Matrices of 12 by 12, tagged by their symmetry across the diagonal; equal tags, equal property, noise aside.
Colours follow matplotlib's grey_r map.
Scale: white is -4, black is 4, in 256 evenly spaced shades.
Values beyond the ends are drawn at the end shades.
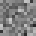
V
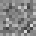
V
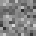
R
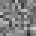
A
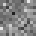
V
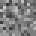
A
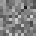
R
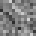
A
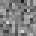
R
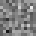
A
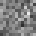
R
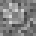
V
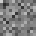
V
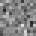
R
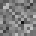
V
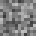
A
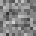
R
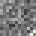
V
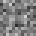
A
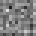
A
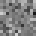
R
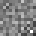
V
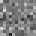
R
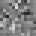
A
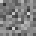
V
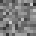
R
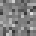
A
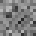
V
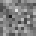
A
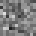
R
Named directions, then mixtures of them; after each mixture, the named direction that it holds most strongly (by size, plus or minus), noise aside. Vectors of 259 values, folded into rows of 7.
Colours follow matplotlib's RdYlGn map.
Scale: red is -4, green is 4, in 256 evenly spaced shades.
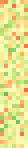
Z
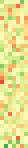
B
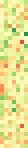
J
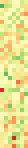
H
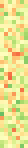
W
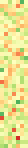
W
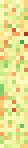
J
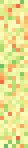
B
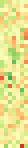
W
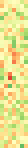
W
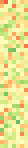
Z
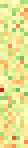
H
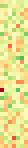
H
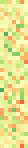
W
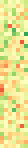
J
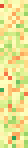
H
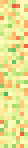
Z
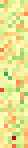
H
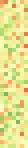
Z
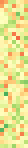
Z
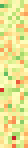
H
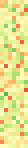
Z
